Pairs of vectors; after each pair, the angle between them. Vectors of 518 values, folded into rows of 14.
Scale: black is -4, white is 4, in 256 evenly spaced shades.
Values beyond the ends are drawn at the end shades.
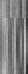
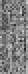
partly opposed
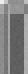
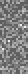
orthogonal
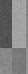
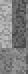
nearly opposite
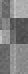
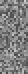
orthogonal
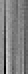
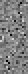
orthogonal
